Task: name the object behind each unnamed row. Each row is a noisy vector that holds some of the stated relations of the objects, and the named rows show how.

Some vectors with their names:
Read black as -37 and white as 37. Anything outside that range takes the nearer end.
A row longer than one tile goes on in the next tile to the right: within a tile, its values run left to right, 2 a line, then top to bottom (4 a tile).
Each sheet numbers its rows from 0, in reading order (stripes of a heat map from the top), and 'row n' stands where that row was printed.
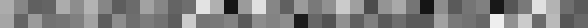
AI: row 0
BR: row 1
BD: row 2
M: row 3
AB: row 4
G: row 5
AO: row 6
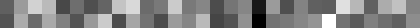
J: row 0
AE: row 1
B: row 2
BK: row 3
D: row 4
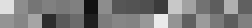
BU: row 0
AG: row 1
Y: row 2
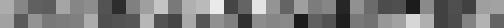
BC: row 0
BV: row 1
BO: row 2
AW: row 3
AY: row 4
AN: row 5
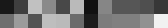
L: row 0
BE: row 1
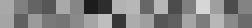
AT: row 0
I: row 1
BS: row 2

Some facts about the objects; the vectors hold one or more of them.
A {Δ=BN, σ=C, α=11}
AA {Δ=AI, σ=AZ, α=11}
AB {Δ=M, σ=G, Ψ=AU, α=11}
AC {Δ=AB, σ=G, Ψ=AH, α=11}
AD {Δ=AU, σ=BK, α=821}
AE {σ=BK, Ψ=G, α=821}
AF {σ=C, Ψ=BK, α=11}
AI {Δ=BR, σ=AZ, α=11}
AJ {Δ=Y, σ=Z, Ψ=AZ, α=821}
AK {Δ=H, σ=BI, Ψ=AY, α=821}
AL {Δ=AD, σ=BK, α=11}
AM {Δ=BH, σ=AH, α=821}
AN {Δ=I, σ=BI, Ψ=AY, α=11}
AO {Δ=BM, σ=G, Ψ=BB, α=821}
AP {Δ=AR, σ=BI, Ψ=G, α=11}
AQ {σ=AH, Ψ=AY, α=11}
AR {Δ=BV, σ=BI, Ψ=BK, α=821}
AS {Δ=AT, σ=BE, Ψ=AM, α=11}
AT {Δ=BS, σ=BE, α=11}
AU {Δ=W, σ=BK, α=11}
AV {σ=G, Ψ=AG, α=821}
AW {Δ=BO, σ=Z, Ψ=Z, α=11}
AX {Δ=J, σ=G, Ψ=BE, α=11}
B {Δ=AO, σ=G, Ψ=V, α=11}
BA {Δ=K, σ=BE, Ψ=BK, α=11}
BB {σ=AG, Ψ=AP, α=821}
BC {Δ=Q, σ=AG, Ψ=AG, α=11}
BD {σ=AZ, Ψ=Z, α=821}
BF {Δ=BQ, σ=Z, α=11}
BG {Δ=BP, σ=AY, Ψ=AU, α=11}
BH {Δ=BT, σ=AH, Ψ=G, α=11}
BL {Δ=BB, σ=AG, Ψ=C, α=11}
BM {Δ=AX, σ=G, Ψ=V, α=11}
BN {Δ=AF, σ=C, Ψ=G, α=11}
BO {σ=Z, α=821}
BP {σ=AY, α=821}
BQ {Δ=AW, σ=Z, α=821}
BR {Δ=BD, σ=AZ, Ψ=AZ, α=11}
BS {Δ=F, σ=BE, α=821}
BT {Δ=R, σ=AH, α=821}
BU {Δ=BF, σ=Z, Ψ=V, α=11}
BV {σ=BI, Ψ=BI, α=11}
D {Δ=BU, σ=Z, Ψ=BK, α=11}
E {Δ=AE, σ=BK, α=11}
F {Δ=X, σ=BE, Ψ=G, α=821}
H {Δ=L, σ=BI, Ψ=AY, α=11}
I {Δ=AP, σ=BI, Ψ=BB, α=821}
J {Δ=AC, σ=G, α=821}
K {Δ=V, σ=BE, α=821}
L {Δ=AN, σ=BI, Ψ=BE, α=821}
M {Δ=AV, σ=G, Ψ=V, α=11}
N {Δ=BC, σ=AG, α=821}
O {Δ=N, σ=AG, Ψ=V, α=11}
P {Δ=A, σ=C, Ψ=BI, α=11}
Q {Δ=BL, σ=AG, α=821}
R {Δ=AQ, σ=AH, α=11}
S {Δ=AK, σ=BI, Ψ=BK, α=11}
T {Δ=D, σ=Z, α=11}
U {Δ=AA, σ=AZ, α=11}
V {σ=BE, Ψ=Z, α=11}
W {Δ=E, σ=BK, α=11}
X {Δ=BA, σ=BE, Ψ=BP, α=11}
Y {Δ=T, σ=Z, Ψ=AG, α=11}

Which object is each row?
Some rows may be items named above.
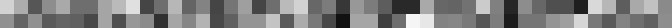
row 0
BF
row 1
AV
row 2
O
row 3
BB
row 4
Z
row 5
BH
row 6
AY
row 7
D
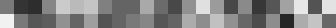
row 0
AP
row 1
AQ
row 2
BP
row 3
AR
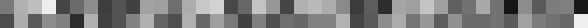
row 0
BO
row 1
AN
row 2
BQ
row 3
BA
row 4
H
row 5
AX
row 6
G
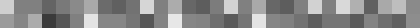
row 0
BM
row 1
BH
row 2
BN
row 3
BN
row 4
D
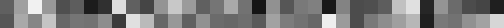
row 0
AJ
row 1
AK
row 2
AX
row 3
G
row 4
S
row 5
AY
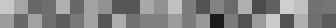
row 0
T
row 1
AU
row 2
V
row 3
F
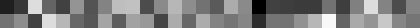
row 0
AK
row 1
K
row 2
BG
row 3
BI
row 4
AM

